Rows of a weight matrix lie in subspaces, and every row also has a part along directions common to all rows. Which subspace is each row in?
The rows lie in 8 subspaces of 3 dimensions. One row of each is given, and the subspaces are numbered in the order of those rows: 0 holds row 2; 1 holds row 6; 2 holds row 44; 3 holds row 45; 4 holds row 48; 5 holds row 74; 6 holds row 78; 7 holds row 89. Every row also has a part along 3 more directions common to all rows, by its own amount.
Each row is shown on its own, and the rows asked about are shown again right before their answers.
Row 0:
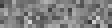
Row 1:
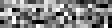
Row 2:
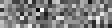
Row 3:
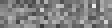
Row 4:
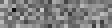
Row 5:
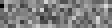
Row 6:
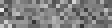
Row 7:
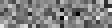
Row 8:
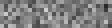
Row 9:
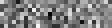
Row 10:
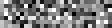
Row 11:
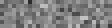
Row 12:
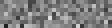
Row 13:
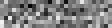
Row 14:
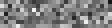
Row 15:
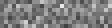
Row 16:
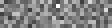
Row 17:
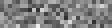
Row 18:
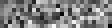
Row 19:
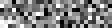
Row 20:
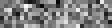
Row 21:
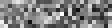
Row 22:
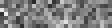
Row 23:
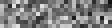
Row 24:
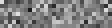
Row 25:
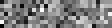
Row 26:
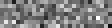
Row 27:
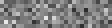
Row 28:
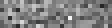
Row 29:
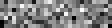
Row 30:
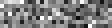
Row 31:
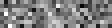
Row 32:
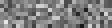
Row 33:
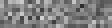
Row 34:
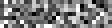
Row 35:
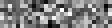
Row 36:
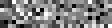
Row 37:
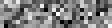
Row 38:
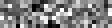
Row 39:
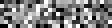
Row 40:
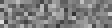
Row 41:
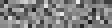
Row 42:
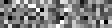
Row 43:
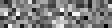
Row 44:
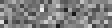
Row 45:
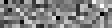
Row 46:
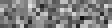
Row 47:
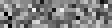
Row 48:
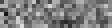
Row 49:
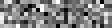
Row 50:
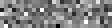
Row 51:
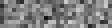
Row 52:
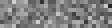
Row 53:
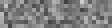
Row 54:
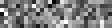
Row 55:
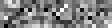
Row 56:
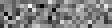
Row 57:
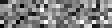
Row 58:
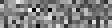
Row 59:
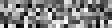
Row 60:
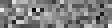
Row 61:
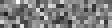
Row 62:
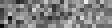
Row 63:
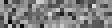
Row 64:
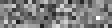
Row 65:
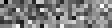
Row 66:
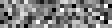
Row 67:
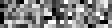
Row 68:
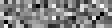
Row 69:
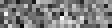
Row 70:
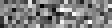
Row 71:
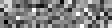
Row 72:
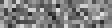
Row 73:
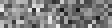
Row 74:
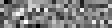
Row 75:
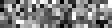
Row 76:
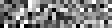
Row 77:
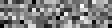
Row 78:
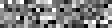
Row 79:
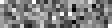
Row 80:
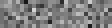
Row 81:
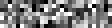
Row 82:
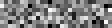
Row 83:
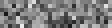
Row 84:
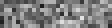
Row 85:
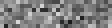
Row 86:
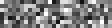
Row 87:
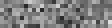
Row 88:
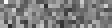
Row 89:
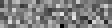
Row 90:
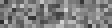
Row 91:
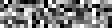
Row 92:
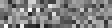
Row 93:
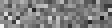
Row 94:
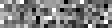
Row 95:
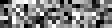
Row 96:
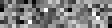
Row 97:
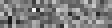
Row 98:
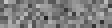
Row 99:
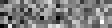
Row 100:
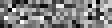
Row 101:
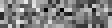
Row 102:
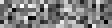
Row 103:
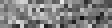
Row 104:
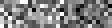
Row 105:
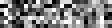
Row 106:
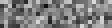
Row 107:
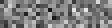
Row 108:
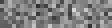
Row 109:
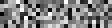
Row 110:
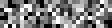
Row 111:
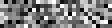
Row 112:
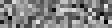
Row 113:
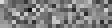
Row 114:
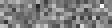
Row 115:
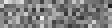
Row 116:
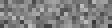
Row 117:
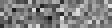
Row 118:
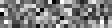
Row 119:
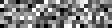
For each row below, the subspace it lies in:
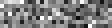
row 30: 6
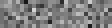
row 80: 1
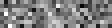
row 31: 0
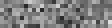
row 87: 5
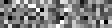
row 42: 2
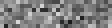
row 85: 5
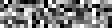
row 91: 7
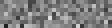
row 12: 5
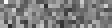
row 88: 7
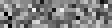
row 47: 6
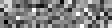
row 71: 1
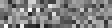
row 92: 5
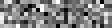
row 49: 5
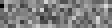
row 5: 7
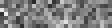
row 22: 4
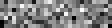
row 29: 3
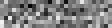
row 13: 3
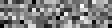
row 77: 3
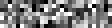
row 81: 7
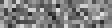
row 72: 0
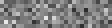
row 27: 1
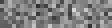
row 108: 1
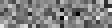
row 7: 0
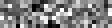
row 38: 7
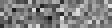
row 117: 0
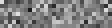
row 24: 1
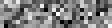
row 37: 5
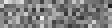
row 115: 6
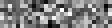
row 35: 7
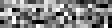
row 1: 3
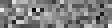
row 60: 0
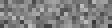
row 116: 3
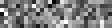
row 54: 4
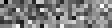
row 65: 3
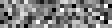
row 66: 6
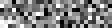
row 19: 0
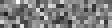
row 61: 2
